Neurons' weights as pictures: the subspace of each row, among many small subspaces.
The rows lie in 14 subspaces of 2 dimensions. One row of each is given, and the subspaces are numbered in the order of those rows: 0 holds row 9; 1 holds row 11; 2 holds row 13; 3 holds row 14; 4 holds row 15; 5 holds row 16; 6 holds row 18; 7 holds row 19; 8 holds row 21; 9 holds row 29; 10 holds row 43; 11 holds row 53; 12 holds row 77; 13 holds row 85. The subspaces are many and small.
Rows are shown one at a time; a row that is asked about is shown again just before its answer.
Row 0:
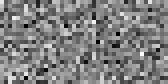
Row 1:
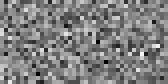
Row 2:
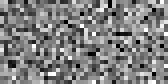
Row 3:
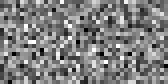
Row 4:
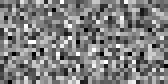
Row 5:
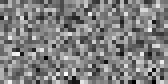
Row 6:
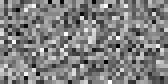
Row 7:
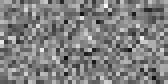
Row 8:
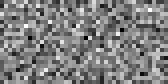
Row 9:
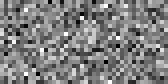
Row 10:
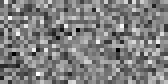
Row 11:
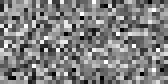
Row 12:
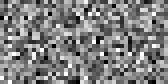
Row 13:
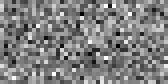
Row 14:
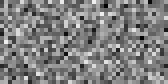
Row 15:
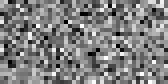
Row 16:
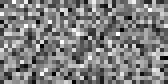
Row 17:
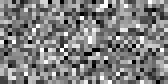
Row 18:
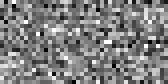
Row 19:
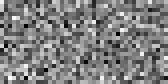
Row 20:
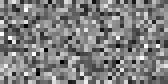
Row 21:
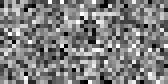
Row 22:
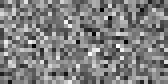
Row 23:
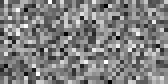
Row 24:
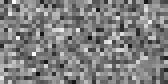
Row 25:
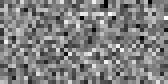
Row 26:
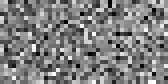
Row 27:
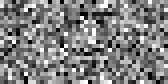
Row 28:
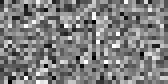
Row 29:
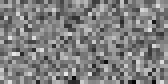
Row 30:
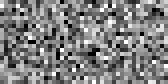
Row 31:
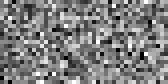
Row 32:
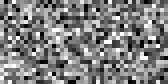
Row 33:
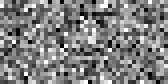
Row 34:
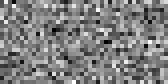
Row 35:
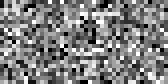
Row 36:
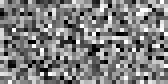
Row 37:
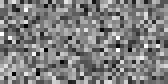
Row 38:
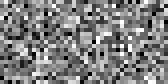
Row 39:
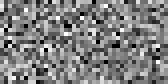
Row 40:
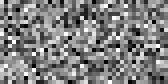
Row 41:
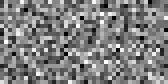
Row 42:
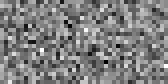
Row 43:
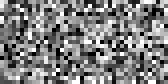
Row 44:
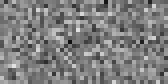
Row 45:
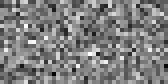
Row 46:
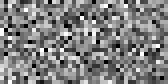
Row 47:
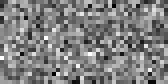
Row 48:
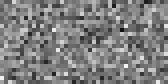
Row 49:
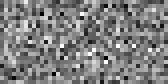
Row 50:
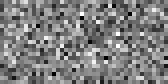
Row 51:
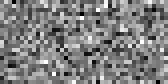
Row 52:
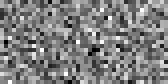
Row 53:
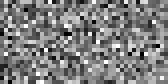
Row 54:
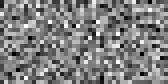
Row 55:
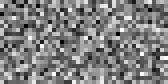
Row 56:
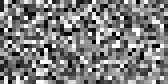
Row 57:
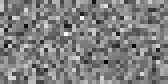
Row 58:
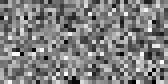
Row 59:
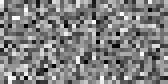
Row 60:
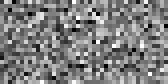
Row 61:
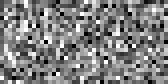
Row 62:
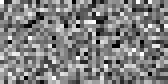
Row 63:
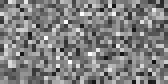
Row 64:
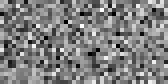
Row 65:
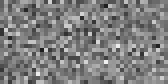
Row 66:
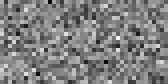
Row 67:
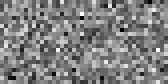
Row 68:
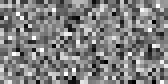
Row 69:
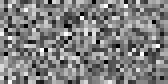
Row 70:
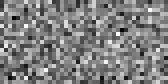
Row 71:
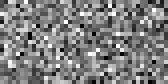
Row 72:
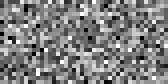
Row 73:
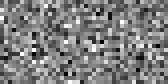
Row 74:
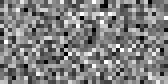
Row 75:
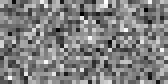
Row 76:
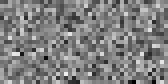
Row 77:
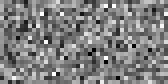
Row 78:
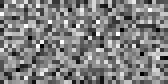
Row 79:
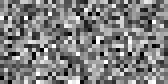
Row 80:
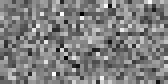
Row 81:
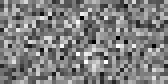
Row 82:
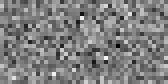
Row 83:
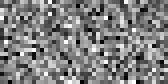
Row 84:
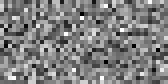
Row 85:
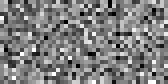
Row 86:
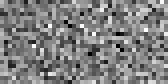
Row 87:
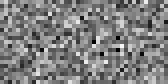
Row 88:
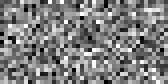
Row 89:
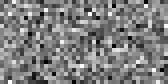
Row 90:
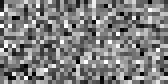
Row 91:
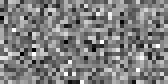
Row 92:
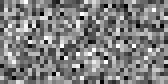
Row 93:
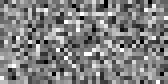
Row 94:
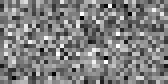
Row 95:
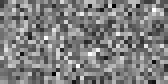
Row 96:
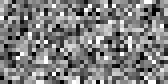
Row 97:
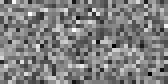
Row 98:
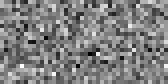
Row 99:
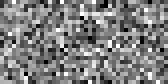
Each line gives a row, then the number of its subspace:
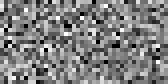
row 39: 1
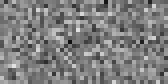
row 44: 3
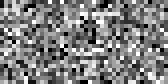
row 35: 8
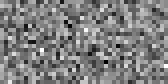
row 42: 10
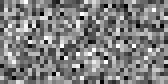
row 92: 12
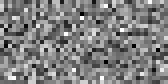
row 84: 1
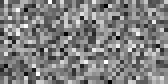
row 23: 0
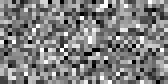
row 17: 0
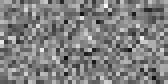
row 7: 6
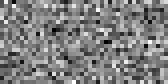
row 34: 6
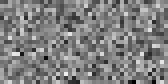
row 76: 9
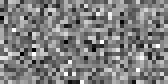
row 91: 13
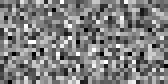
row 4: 10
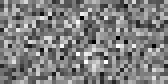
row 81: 12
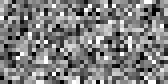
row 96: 2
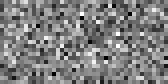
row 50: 2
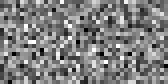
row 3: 10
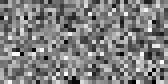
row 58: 9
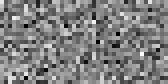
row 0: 7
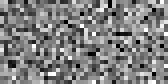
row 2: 13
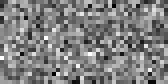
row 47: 10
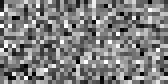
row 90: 7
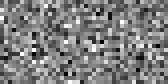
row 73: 13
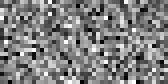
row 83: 4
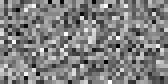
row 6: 0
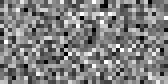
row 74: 3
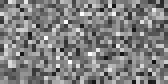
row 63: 4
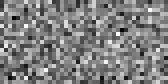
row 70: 7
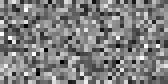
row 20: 6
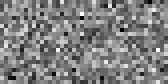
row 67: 1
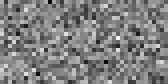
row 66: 0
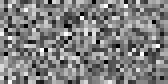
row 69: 11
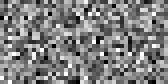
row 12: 2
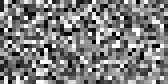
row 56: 1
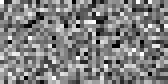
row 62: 5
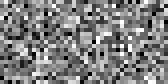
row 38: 12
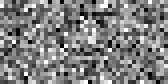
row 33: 8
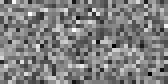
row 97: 5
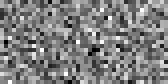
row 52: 4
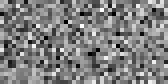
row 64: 4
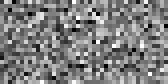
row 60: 5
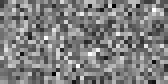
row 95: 10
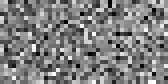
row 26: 13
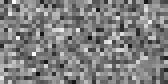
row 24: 8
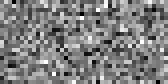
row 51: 0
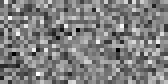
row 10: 3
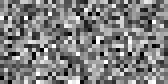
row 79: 2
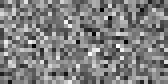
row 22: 4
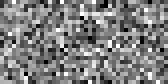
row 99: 8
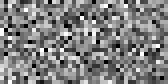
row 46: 11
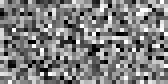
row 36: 13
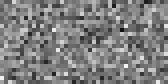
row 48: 1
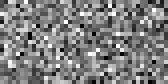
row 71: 4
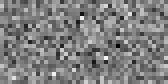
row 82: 2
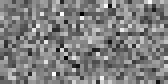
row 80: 11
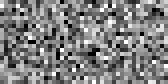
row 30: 10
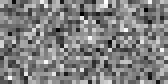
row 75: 8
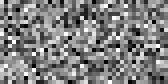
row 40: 0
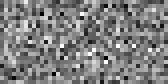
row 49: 12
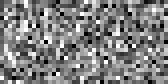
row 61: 12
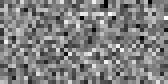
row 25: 3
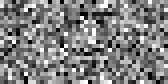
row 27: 8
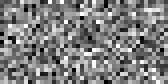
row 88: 6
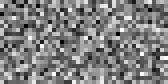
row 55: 5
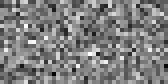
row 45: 9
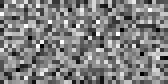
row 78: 5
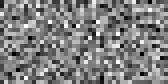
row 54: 5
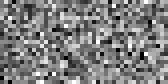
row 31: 11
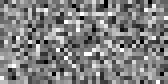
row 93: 3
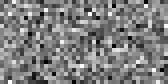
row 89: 7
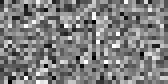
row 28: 7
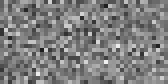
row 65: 11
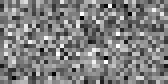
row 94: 2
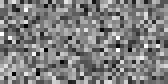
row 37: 6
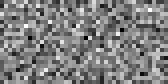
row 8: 5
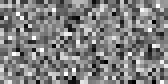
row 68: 9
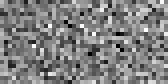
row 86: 13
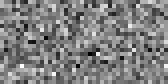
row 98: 9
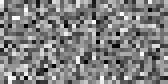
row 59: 7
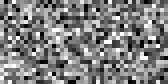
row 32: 0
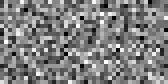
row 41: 3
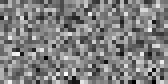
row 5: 9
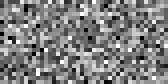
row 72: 6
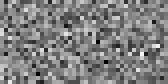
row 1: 11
